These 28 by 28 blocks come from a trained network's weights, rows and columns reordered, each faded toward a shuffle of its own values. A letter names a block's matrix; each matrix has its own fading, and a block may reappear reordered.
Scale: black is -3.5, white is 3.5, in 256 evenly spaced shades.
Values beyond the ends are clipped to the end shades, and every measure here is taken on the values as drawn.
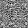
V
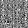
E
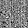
E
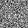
V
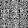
E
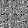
E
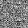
V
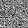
V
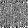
E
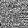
V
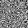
V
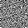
V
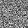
V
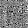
E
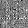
E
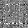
E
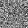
V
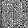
E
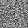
V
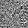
V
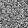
V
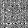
E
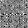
E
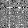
E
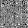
E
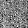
E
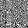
E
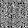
E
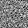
V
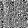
E
